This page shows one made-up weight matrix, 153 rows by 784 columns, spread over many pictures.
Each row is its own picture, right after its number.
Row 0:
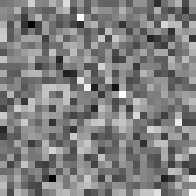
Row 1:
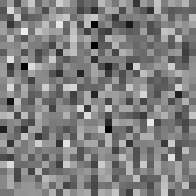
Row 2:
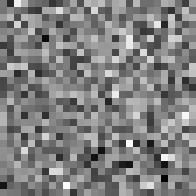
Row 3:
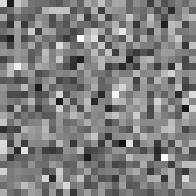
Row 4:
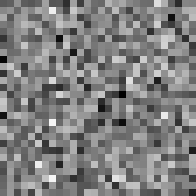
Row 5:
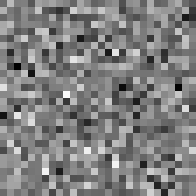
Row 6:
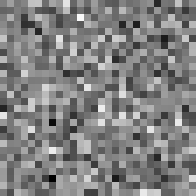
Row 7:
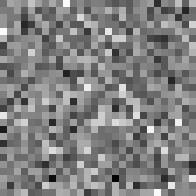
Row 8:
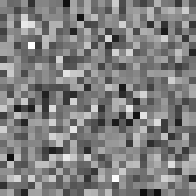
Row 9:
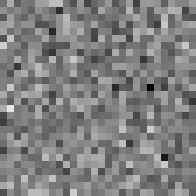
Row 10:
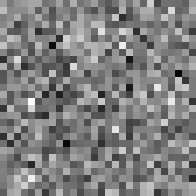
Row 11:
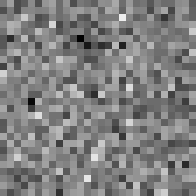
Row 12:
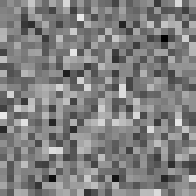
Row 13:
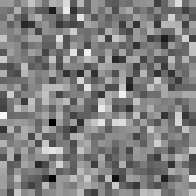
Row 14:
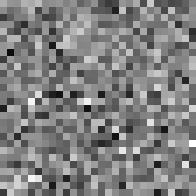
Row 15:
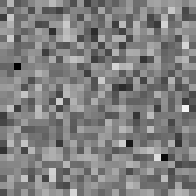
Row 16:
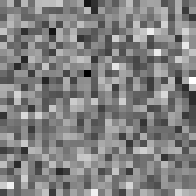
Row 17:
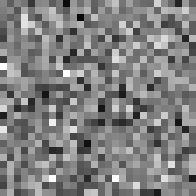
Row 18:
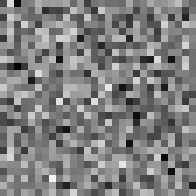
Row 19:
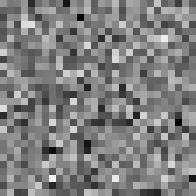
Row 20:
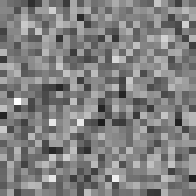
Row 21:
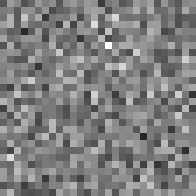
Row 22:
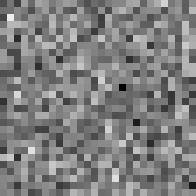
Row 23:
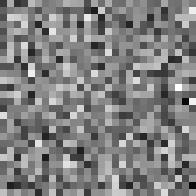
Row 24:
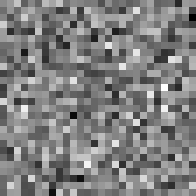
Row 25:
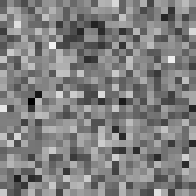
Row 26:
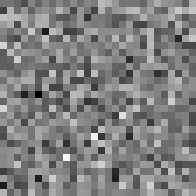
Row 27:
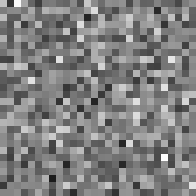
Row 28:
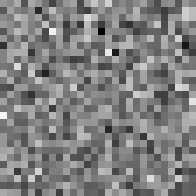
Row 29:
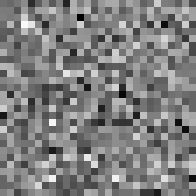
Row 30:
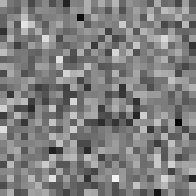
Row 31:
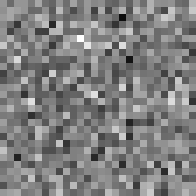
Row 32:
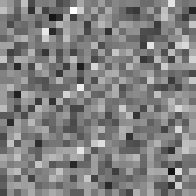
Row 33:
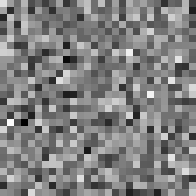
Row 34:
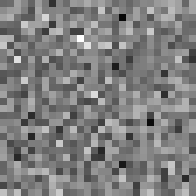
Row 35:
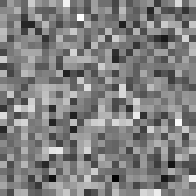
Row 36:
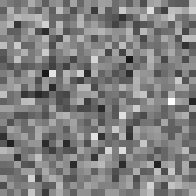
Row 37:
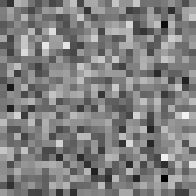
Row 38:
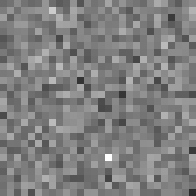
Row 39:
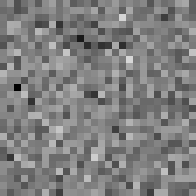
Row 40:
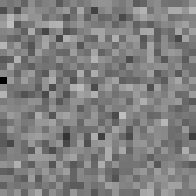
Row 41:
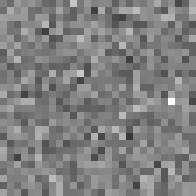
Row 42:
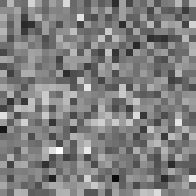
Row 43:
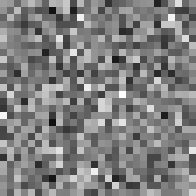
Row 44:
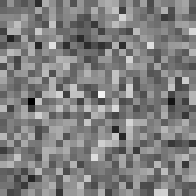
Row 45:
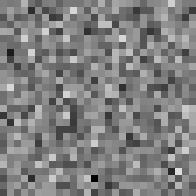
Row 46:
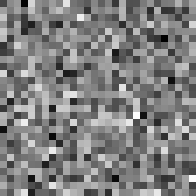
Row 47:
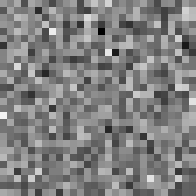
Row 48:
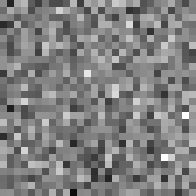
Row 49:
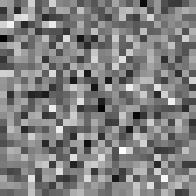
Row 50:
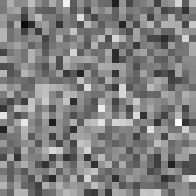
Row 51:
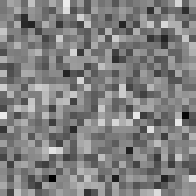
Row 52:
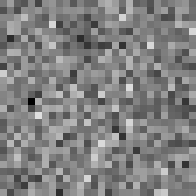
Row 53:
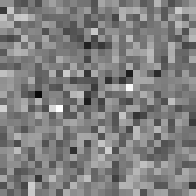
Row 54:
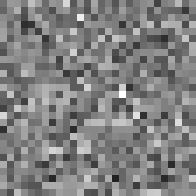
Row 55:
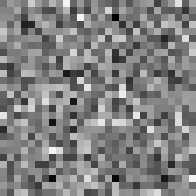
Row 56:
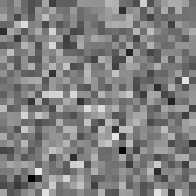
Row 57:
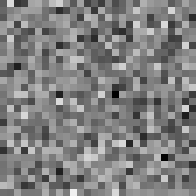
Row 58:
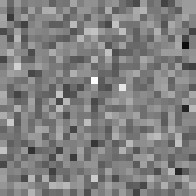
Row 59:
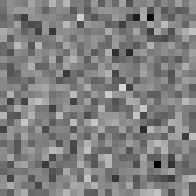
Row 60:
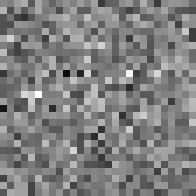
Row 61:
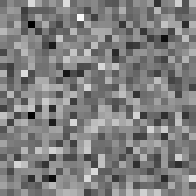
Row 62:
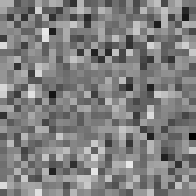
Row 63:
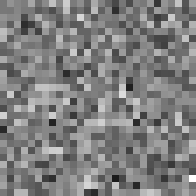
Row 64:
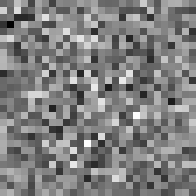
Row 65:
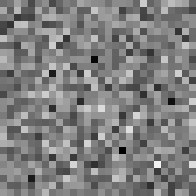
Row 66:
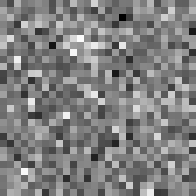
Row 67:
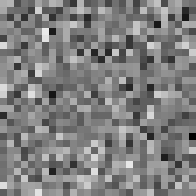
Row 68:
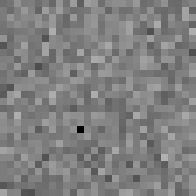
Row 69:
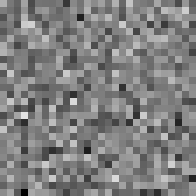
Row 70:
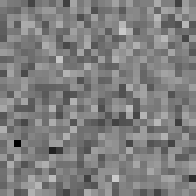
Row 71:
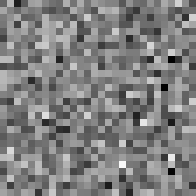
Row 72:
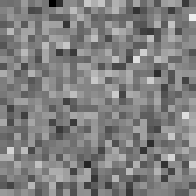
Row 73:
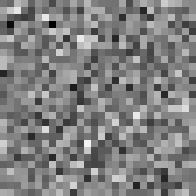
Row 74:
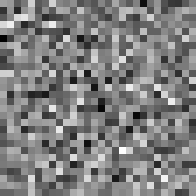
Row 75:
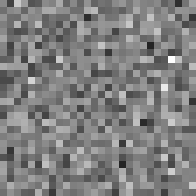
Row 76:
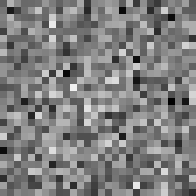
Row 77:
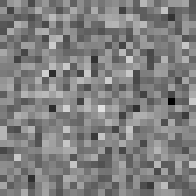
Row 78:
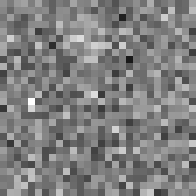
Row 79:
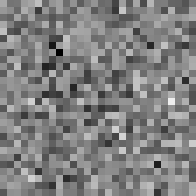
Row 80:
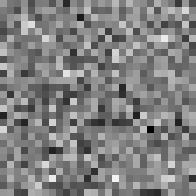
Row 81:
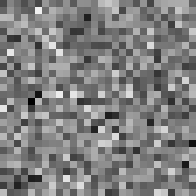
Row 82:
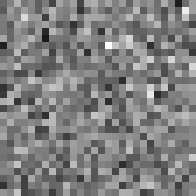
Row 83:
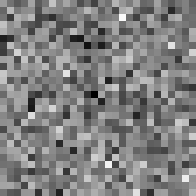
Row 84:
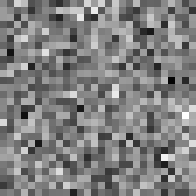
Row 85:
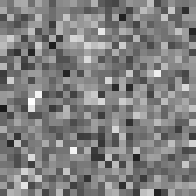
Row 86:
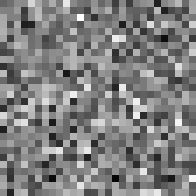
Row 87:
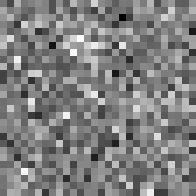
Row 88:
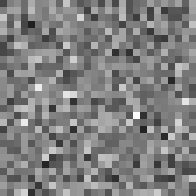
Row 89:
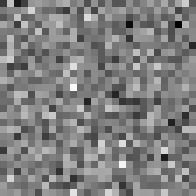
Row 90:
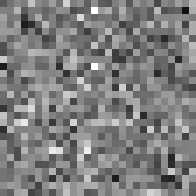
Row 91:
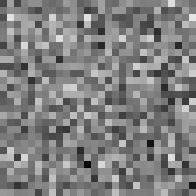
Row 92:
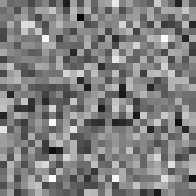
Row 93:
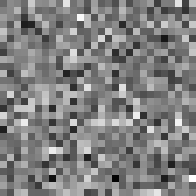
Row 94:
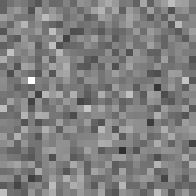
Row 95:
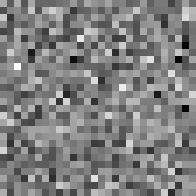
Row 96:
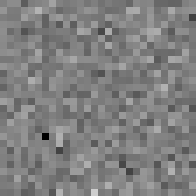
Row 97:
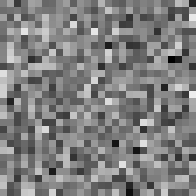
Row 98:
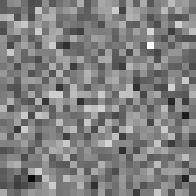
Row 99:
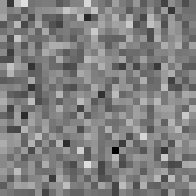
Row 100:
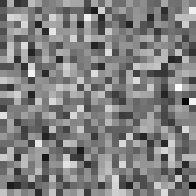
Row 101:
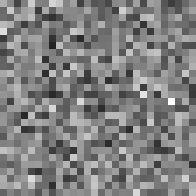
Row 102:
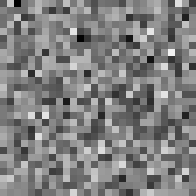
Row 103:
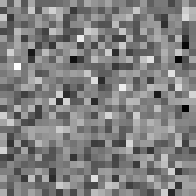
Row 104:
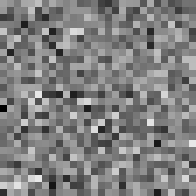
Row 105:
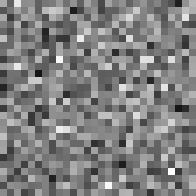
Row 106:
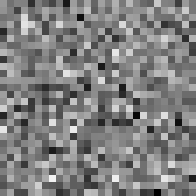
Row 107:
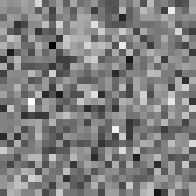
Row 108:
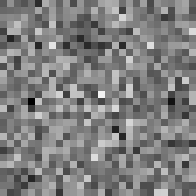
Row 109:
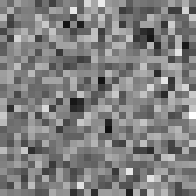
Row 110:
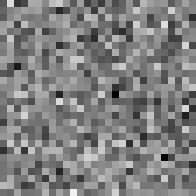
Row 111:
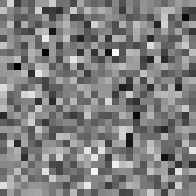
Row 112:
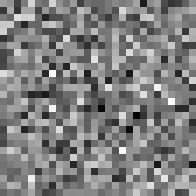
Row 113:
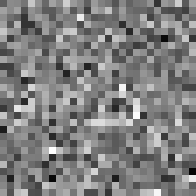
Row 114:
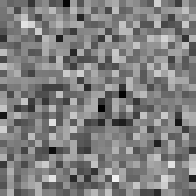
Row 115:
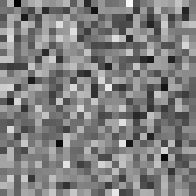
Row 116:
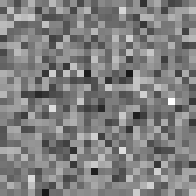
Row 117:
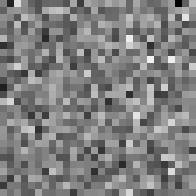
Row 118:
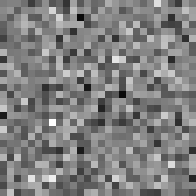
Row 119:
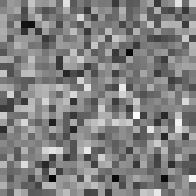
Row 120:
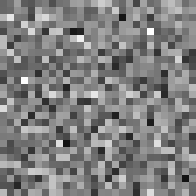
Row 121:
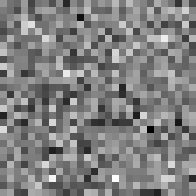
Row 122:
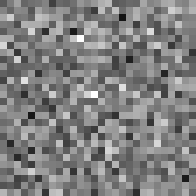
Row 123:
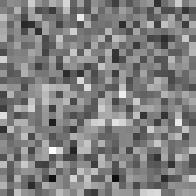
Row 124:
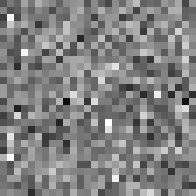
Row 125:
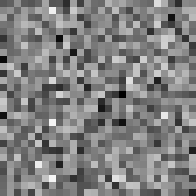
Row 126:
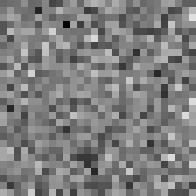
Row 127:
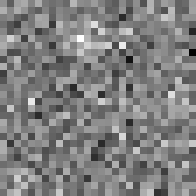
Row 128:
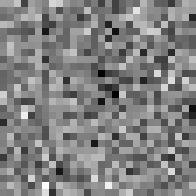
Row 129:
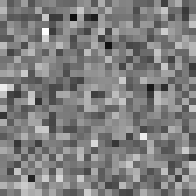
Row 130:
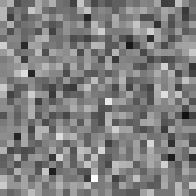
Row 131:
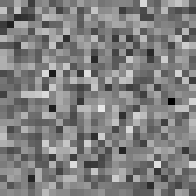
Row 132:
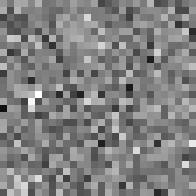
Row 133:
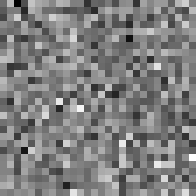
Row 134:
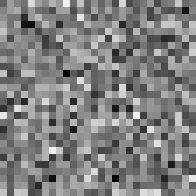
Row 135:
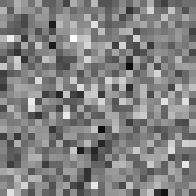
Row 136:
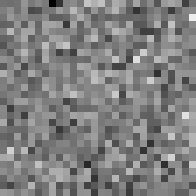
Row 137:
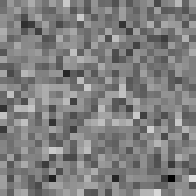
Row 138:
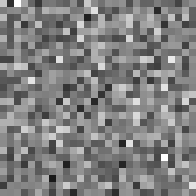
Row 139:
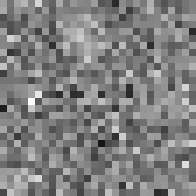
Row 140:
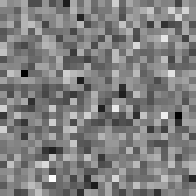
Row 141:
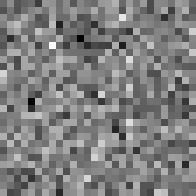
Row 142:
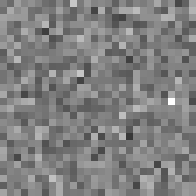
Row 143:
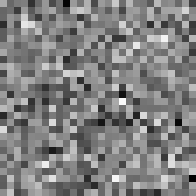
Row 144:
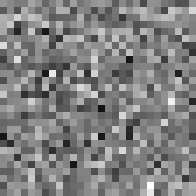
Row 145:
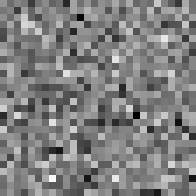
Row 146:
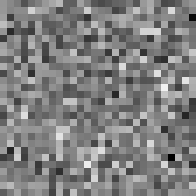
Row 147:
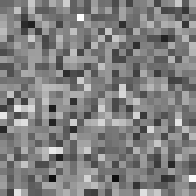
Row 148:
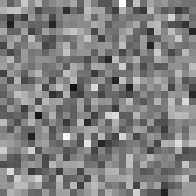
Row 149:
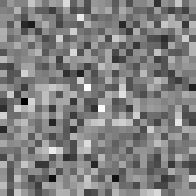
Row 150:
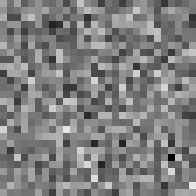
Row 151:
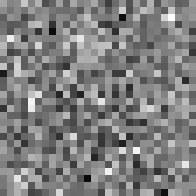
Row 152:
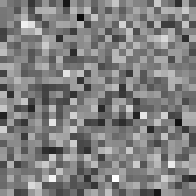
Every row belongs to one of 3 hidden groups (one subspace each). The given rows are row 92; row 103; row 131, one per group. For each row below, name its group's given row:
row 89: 103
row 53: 131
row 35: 92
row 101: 131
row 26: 131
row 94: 131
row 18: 103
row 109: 103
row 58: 103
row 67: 103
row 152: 92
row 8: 92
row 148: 131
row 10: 131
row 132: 131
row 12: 92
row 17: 92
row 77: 131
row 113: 92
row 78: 131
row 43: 92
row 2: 103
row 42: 92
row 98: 131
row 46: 92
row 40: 131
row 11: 131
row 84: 103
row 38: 92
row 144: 131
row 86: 92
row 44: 131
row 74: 131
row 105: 103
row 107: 131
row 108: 131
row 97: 103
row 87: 131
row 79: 131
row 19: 92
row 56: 131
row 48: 103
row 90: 92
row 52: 131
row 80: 92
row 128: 103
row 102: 103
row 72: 103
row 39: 131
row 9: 103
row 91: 103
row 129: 103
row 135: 131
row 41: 131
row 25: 131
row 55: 92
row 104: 131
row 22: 103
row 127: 131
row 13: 92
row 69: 92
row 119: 92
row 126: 103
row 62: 103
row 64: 131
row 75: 103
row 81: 131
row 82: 103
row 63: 92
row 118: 92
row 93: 92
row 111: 103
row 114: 92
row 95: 103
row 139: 131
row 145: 92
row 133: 103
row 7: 92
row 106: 92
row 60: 131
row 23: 103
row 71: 103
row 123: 92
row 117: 103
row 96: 103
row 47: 103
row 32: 103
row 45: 103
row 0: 92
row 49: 131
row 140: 92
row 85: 131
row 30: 92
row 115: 103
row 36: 131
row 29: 92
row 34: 131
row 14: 131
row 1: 103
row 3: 103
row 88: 92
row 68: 103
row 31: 131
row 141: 131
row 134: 92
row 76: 131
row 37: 103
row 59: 92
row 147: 92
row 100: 103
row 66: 131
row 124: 103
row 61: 92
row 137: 92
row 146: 103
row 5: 103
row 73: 131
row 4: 92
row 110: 103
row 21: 103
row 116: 131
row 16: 103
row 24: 103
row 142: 131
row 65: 131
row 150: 103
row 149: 92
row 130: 103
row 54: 92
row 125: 92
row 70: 92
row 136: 103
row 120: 131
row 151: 131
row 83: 131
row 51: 92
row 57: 103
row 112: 131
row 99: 103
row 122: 131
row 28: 103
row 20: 92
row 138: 103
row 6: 92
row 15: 103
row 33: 92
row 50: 92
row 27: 103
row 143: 92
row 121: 92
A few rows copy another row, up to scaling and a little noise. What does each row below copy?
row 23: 100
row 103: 95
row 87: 66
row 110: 57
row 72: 136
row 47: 28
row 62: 67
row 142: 41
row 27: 138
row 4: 125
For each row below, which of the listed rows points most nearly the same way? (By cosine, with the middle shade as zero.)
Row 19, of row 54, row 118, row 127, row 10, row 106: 106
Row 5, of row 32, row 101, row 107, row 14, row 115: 32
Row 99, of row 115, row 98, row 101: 101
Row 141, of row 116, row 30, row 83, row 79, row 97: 83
